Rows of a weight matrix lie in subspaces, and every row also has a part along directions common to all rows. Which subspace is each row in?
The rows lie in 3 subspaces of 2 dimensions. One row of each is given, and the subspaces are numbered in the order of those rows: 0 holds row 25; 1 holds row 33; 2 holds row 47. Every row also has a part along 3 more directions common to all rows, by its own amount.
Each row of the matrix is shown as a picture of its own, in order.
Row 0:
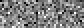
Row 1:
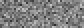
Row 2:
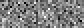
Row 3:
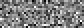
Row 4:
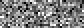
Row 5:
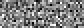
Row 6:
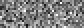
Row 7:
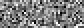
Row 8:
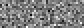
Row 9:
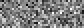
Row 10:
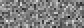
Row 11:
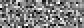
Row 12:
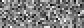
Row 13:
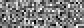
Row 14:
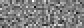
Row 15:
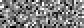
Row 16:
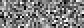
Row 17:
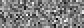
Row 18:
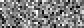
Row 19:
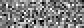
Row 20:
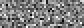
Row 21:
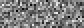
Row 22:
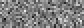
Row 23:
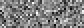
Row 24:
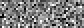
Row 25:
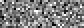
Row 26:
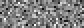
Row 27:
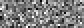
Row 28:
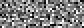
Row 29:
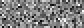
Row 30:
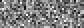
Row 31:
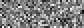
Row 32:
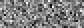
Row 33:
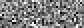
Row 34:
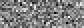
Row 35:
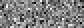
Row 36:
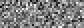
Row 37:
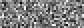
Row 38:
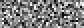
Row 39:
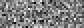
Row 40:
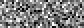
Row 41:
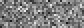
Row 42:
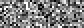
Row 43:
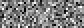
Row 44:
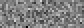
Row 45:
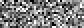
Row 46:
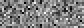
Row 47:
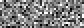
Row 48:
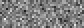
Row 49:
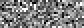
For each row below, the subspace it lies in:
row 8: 1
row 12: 2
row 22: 2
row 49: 0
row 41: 0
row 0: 2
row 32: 0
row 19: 1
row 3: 1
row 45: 0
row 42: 0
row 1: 0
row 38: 0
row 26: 2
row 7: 1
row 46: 0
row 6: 0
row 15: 2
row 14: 1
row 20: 1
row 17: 2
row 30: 2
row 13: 1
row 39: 1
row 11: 1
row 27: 1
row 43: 2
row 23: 2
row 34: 0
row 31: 2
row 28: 1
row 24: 2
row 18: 2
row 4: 0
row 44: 1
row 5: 1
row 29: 2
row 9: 2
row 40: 0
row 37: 2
